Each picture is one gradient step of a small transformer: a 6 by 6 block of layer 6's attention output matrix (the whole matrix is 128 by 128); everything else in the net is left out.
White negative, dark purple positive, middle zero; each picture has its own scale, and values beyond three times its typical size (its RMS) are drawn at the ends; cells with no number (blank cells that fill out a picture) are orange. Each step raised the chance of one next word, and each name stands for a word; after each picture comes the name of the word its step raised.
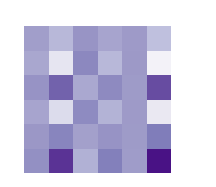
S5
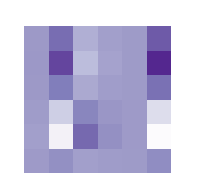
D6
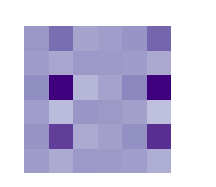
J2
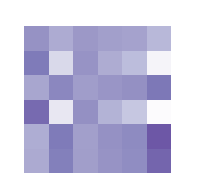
S5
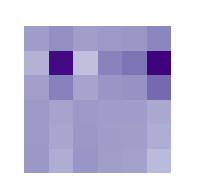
D6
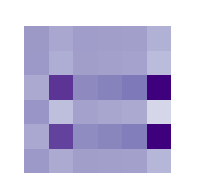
J2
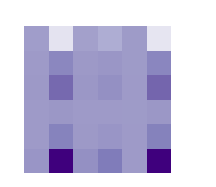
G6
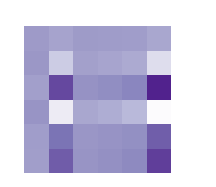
S5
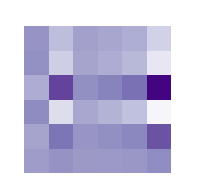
S5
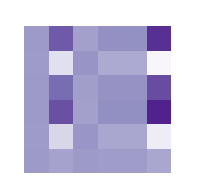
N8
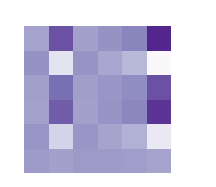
N8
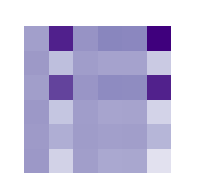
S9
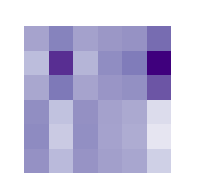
D6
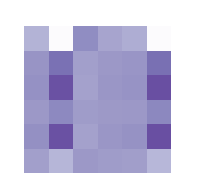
G6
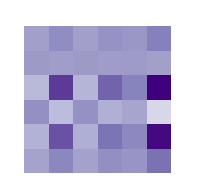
S5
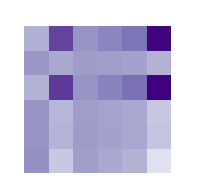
S9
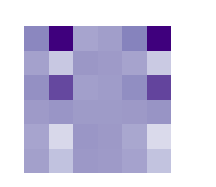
S9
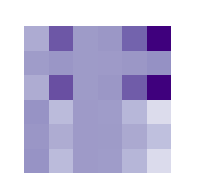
S9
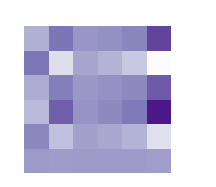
N8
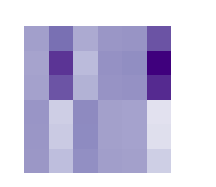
D6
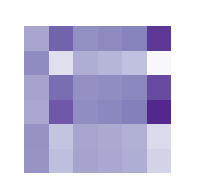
N8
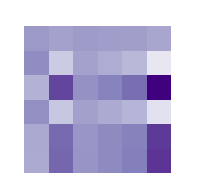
S5
